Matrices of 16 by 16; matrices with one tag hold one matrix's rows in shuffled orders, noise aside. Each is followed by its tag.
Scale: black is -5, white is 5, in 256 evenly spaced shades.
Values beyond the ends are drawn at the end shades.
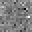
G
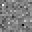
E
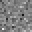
E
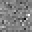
G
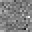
G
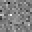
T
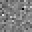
E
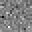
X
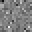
X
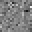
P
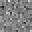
X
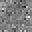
G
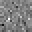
X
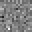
X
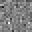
X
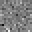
X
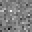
T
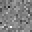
T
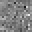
G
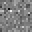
T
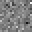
P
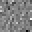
P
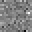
G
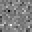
T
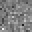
E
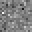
E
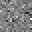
P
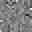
P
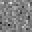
T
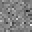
P
